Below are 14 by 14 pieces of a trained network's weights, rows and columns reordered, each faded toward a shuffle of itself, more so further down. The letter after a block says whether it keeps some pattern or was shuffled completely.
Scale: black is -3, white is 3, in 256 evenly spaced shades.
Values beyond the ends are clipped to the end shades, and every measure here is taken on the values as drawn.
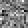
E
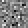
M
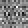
E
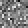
M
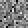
M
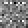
E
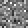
M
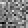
E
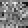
E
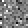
M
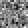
M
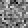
M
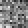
E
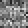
E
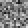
M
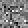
M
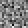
M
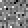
M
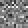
E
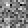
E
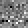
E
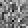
E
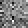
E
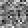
M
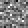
M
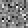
M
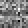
E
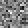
M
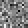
M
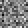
M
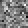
M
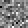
M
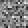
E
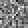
M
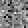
M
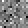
M
